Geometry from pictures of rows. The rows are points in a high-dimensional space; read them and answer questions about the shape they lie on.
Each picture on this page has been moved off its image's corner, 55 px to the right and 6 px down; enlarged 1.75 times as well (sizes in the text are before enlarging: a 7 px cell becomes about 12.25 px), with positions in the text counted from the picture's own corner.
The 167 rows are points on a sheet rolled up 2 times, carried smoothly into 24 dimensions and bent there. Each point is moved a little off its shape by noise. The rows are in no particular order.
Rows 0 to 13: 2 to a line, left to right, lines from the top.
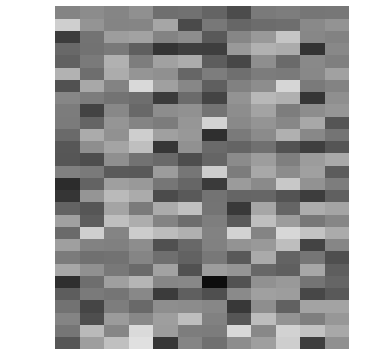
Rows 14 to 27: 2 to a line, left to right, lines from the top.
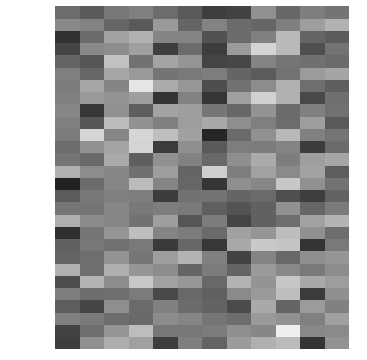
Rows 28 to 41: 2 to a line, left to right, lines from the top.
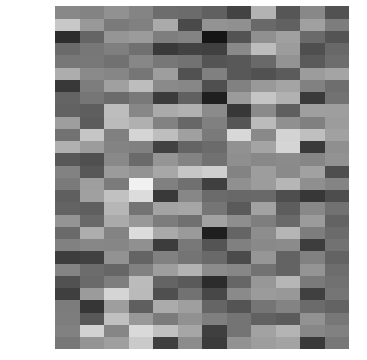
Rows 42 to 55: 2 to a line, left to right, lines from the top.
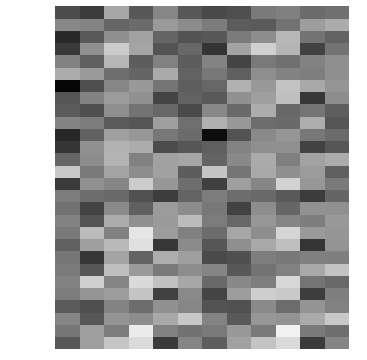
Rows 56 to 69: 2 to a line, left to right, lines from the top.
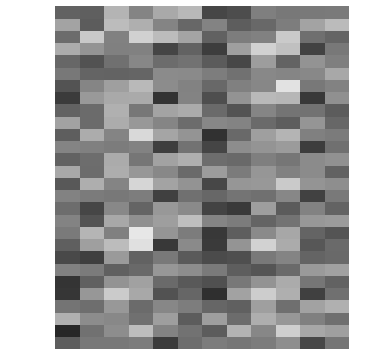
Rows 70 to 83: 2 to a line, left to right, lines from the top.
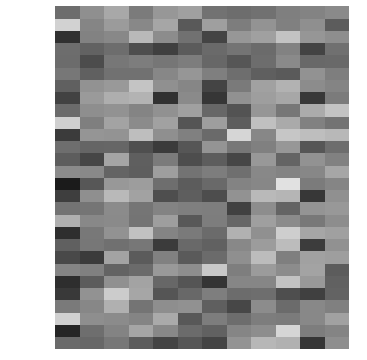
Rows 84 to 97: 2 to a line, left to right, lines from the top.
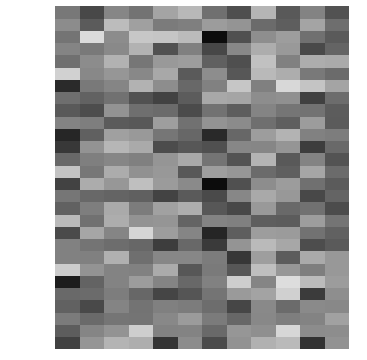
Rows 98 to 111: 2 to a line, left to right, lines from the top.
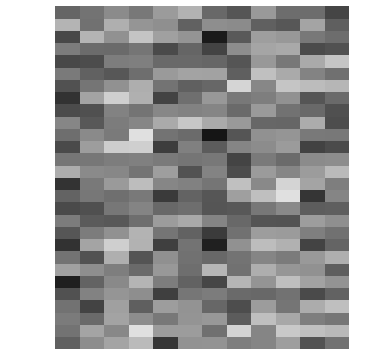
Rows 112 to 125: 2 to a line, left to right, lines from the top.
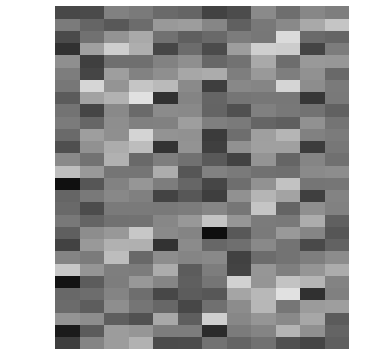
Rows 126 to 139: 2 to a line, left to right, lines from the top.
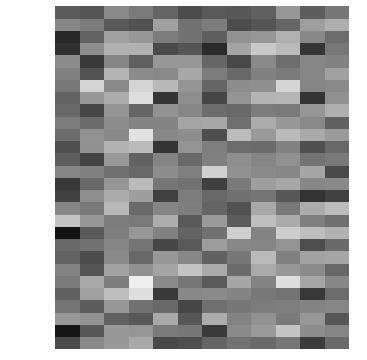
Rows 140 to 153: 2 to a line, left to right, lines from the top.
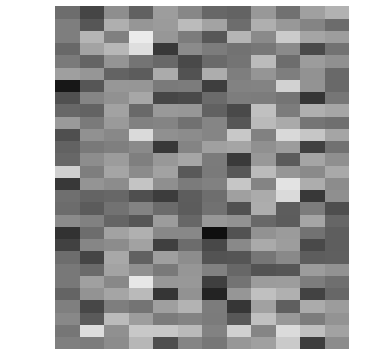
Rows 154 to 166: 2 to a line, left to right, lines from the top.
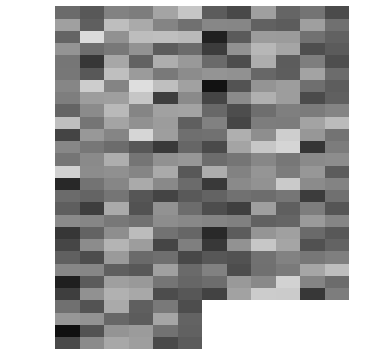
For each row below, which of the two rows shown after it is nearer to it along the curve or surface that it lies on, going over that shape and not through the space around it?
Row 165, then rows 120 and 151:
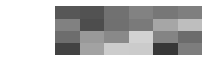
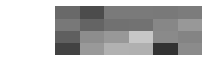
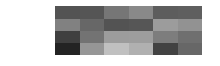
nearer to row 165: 151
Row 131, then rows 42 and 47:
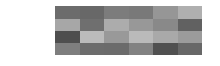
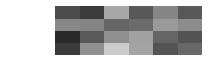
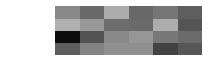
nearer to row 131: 47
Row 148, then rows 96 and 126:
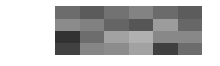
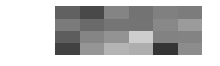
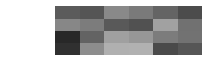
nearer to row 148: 96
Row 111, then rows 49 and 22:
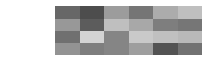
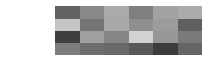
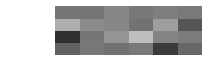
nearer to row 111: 49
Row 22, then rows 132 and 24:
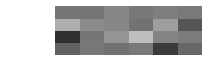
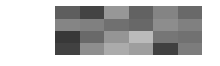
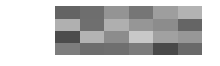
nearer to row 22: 132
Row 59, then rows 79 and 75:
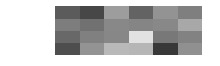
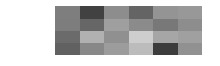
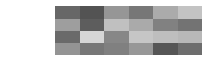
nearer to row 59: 79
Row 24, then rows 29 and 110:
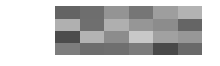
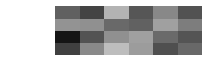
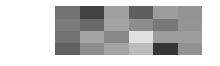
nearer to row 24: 110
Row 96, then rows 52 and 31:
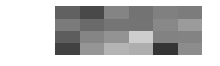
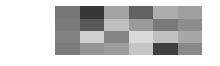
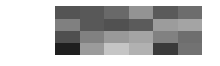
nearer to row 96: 31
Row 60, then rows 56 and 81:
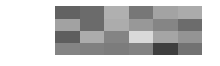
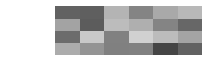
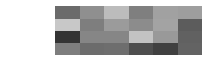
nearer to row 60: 81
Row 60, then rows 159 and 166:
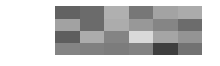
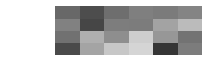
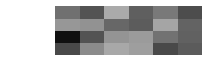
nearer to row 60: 166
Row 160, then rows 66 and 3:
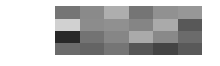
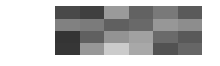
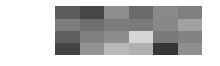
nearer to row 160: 66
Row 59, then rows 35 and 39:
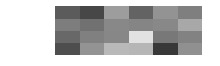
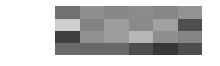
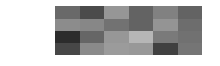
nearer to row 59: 39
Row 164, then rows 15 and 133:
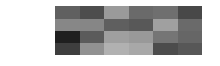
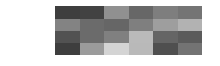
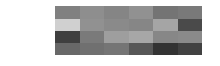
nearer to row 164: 15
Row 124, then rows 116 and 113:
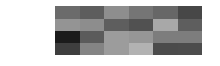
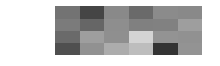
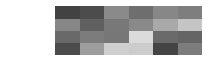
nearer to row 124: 113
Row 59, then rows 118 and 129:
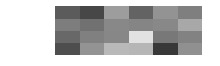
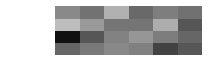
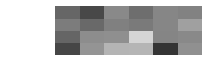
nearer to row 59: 129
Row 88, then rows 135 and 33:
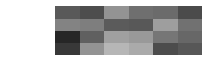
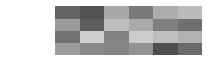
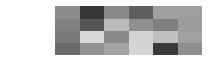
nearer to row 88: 33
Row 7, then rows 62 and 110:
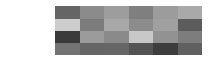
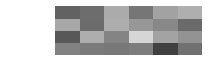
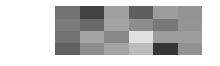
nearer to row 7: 62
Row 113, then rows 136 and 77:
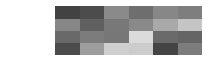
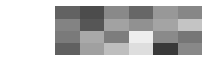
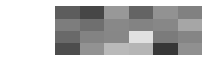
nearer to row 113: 136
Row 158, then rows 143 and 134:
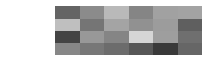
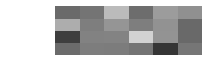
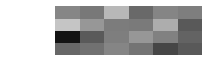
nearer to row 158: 134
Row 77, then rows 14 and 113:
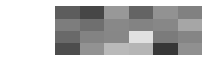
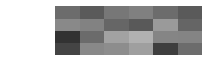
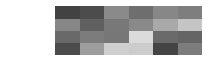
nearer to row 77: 14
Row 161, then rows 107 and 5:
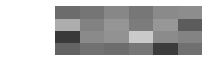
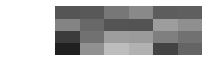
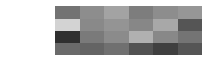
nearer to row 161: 5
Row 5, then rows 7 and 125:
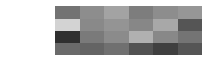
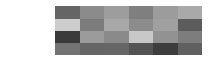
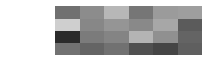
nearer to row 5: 125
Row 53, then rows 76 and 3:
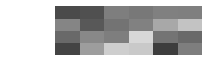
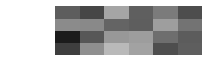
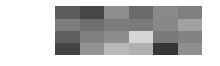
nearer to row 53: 76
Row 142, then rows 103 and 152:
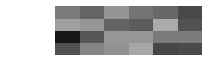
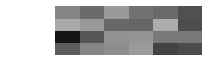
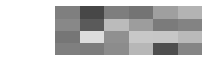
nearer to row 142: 103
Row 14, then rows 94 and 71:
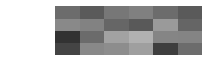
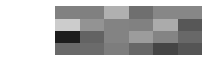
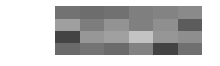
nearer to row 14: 71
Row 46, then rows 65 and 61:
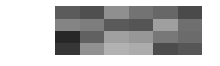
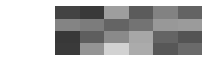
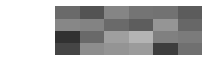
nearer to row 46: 65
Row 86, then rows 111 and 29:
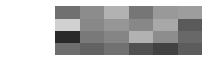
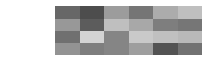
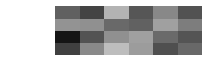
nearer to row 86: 29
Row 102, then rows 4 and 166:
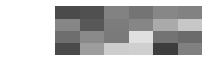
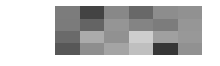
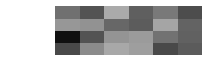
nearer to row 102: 166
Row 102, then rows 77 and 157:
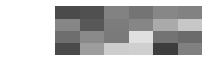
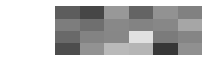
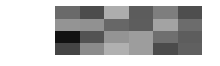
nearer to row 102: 157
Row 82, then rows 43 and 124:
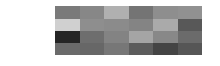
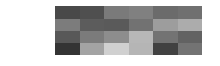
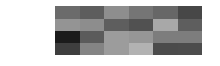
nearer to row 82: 124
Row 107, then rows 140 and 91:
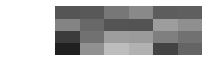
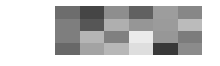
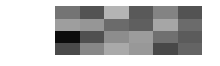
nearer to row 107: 91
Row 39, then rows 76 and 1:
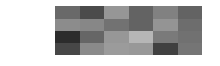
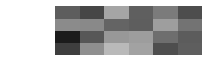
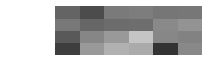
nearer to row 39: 1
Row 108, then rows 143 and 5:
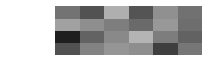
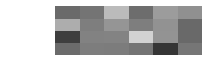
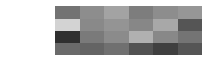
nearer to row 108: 143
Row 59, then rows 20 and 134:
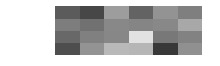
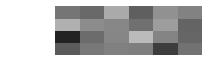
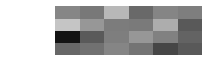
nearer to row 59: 20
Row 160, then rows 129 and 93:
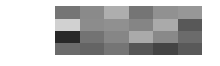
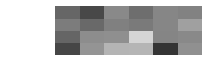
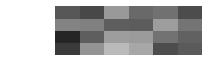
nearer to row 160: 93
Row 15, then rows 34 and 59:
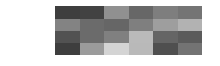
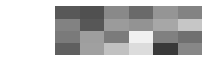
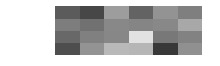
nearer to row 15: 34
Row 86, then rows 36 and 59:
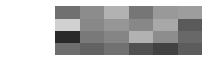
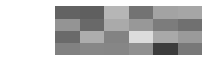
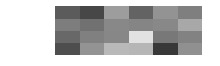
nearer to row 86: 36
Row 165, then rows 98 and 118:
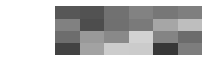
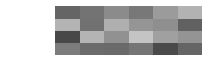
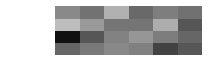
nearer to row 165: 118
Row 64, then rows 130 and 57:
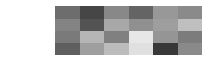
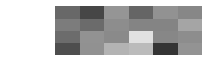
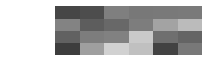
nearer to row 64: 57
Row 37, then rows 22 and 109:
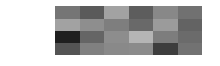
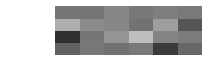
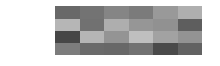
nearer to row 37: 22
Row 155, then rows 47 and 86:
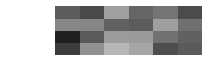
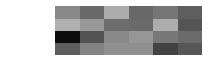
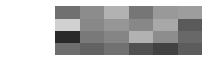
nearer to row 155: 47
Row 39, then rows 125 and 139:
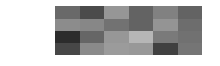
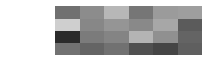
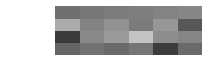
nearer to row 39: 139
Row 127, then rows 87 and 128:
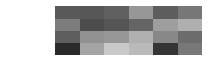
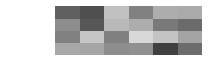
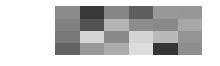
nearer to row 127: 128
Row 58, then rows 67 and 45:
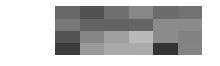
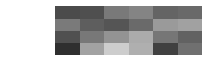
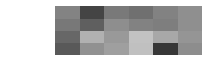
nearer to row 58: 45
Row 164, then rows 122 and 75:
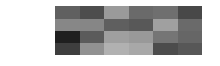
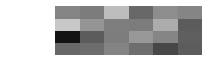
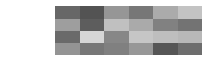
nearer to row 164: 122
